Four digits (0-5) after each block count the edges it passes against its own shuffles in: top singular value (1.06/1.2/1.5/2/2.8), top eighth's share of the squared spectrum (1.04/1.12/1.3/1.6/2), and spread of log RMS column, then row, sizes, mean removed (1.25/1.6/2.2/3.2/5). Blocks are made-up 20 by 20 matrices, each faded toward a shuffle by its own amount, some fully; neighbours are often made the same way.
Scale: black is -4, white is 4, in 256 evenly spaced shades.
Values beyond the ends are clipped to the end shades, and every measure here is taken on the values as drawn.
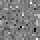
0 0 0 0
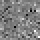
2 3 0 0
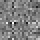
3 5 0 1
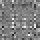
3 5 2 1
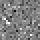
0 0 0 0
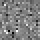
1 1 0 0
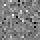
0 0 0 0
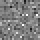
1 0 0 0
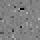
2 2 0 0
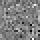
2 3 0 0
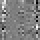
3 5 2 0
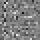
2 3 2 0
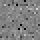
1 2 0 0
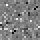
0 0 0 0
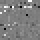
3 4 0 1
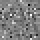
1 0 0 1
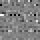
2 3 0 2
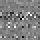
1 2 0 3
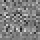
3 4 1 2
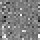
2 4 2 0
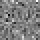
2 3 1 0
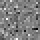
1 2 1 0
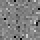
0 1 0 0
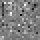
2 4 1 1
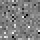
1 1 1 0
